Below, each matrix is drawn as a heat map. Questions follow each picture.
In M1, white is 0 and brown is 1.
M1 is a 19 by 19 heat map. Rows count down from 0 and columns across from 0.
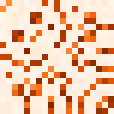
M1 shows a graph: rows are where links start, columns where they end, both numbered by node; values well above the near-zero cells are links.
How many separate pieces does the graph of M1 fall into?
1
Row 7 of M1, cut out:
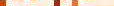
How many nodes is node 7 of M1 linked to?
3
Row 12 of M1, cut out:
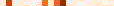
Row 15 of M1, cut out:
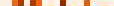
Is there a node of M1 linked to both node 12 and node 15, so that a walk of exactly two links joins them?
yes
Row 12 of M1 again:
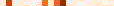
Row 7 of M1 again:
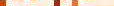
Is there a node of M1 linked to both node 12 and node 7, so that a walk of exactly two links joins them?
yes
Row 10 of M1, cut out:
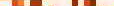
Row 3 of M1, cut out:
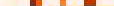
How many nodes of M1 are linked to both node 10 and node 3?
4
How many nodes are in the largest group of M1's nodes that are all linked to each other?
7
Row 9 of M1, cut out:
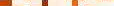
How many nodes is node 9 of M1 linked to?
4
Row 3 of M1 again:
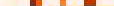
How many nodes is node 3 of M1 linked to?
5
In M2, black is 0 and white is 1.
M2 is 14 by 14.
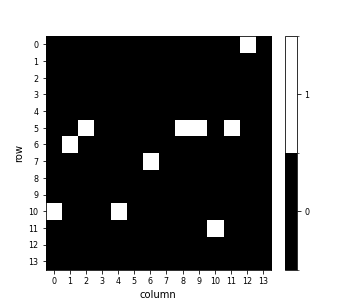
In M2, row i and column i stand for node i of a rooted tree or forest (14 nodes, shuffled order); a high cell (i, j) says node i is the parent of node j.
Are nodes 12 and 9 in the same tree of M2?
yes
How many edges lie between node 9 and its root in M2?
1
